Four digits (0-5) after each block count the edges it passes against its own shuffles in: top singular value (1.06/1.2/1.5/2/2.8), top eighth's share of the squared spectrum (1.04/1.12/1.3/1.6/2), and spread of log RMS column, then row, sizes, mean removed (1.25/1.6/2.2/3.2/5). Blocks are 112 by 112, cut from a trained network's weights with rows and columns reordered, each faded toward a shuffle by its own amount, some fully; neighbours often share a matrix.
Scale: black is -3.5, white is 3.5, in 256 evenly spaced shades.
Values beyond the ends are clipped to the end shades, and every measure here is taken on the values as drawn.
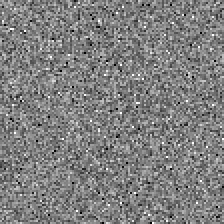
0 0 0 0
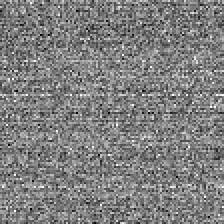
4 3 1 2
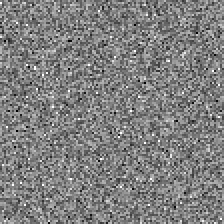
0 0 0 0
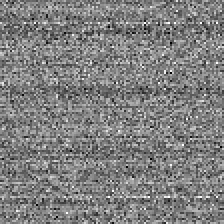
4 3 1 2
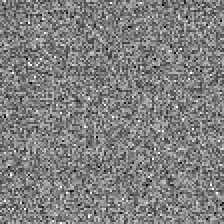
1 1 0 0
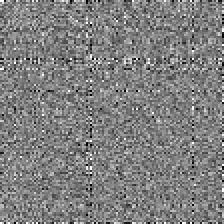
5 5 3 3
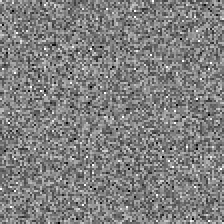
1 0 0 0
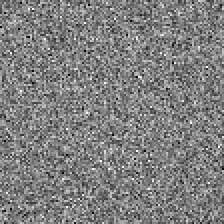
1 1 0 0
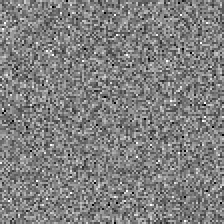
0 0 0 0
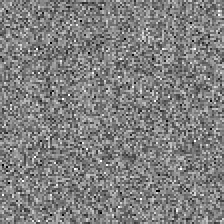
0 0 0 0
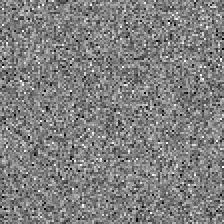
2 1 0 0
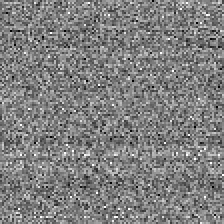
3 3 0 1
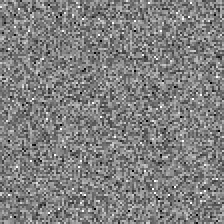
0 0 0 0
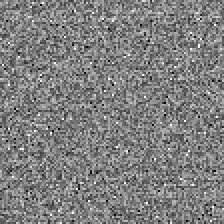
1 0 0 0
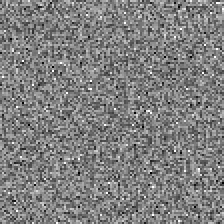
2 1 0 0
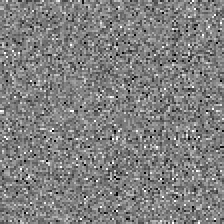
3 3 1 2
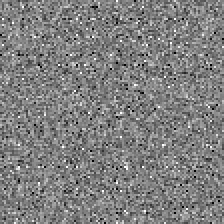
3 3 2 2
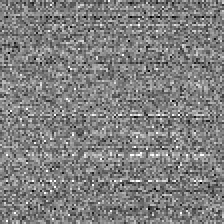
4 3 1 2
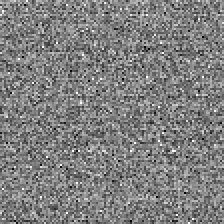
3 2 0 1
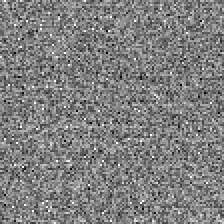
2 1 0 0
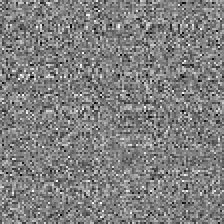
4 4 2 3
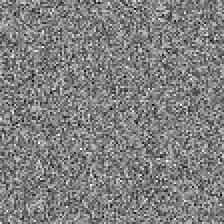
2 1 0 0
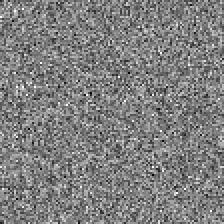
3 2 0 0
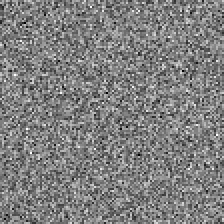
2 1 0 0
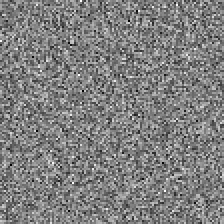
1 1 0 0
